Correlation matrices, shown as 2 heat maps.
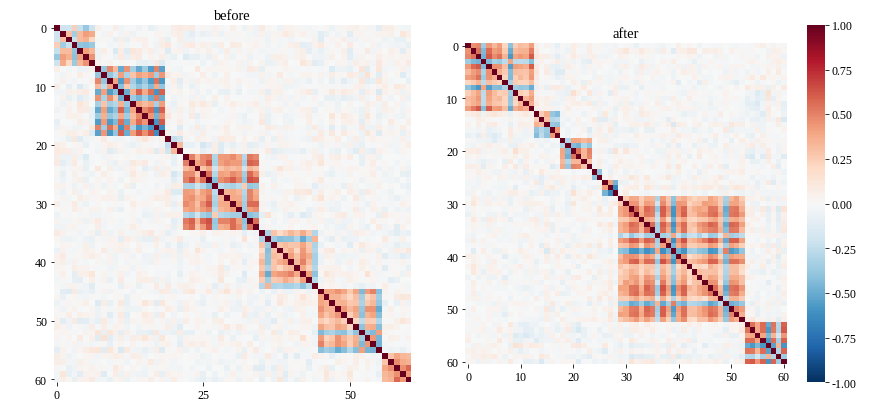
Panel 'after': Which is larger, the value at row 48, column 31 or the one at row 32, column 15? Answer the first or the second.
the first
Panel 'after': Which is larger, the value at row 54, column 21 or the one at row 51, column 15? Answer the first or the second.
the second
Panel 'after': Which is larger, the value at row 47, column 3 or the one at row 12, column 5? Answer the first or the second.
the second
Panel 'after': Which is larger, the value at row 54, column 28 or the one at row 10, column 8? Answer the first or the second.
the first
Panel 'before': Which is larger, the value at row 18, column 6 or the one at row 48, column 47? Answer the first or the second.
the second
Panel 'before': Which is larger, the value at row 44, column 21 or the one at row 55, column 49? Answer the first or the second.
the first
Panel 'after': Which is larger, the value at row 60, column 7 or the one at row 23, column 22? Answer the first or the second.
the second
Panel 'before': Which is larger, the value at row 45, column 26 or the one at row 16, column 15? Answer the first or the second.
the second
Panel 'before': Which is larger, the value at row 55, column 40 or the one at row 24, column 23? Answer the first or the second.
the second
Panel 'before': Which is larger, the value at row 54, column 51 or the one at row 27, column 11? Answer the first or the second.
the first
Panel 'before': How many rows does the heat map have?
61
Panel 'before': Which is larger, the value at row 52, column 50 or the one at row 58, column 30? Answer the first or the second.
the second
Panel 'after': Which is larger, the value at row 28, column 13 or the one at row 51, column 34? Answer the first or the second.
the second
